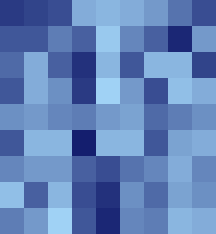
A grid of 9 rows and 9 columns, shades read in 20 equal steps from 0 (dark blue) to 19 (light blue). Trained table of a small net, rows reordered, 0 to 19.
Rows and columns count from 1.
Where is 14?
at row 5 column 6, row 6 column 8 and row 8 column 8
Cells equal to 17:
2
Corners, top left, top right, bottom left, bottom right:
3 5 10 15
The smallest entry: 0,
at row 6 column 4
